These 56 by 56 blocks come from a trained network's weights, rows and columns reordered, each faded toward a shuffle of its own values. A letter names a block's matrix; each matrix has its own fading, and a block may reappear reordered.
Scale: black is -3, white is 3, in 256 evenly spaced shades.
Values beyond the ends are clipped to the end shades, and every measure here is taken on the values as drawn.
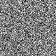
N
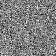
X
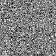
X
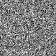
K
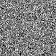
X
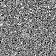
K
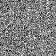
X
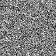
K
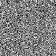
N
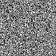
K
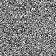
N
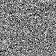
K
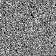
K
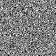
K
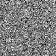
N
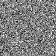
X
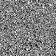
X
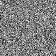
K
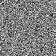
N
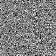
N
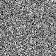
X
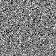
K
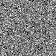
K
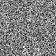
N
